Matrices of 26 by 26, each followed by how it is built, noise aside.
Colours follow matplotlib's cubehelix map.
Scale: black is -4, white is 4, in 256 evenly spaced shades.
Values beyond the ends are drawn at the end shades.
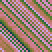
Toeplitz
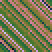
Toeplitz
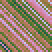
Toeplitz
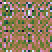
low rank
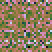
low rank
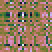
low rank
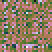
low rank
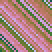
Toeplitz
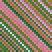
Toeplitz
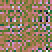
low rank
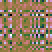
low rank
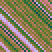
Toeplitz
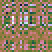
low rank
